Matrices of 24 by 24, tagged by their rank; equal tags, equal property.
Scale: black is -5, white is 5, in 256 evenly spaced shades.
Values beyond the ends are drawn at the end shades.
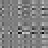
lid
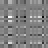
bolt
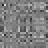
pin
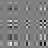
bolt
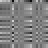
bolt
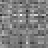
pin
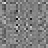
pin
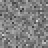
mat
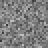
mat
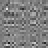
pin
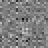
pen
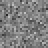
mat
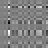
bolt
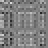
lid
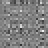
pin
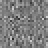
pen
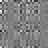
lid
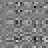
pin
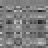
lid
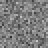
mat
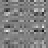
lid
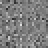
pen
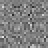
pen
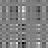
bolt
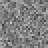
mat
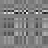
bolt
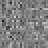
pen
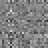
pen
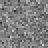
mat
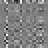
lid
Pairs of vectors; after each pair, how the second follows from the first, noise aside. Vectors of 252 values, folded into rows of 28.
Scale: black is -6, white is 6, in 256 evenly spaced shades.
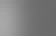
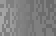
partly zeroed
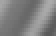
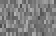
shuffled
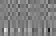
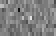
shuffled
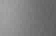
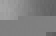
partly zeroed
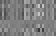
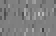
partly zeroed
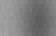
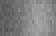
negated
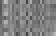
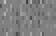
partly zeroed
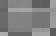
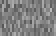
shuffled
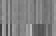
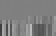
partly zeroed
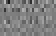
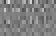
negated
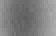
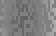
partly zeroed
